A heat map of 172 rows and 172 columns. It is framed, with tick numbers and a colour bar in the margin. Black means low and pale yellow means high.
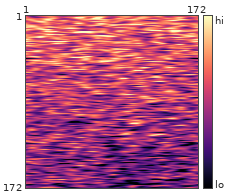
The grain runs across in streaks. Overall the values sit about 50% of the way up the scale. Values rise toward the top.
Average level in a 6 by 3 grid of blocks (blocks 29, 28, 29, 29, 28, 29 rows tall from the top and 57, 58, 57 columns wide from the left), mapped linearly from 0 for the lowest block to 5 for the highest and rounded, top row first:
555 / 444 / 333 / 222 / 211 / 100
